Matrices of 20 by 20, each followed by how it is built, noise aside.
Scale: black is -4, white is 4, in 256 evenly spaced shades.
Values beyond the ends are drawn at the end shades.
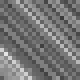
Toeplitz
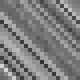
Toeplitz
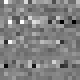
uneven rows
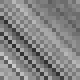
Toeplitz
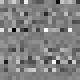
uneven rows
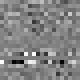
uneven rows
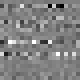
uneven rows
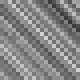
Toeplitz
